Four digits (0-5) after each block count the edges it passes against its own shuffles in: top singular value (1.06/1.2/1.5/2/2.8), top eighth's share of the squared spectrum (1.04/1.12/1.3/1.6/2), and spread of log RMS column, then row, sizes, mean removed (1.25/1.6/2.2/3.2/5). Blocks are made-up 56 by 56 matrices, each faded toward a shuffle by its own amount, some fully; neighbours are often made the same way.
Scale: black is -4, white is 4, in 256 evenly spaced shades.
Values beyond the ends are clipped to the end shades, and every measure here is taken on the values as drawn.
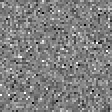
2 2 0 0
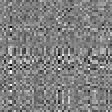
5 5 3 3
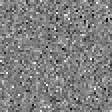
3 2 0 0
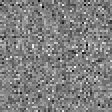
3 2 1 0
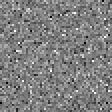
0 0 0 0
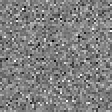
3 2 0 1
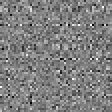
4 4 2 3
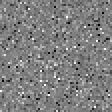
0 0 0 0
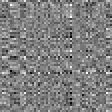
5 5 3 3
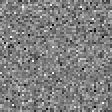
1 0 0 0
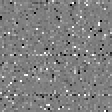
3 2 0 1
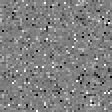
2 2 0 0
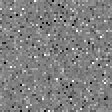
1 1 0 0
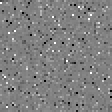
0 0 0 0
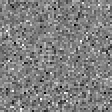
0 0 0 0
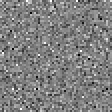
2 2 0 0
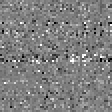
2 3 1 2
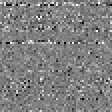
2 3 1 3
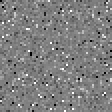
0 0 0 0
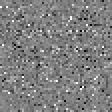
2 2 0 1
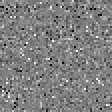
1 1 0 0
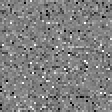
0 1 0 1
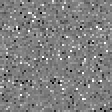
1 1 0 1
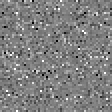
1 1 0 1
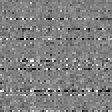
2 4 1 3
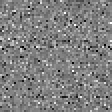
1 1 0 2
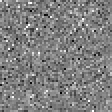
2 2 0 0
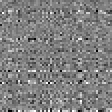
4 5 2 3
